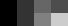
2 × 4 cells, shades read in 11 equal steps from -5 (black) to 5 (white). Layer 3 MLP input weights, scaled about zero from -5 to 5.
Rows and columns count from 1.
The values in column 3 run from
-1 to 0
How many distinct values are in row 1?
4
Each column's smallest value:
-5 -3 -1 -2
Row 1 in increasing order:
-5 -3 -2 -1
